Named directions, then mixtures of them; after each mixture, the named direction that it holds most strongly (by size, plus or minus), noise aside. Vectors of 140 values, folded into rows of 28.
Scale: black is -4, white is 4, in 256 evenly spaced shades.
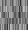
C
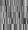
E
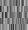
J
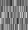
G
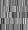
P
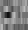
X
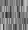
E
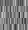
E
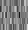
J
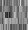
C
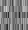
C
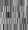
E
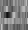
X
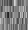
G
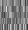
C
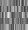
J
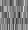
C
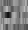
X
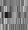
X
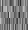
C
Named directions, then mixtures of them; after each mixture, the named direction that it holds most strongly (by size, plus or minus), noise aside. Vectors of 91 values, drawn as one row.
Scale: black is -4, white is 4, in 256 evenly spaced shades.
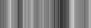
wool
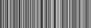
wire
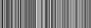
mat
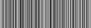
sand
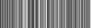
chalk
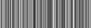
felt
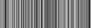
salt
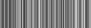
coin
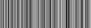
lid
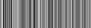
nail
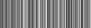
chalk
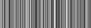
wire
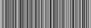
sand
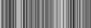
wool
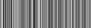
nail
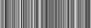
salt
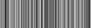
salt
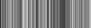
wool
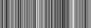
mat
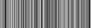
salt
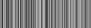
mat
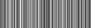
sand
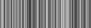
coin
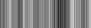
wool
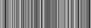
salt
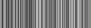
mat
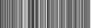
chalk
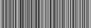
sand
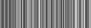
coin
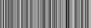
lid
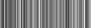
coin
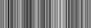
lid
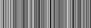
chalk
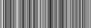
nail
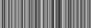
wire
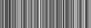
coin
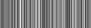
sand
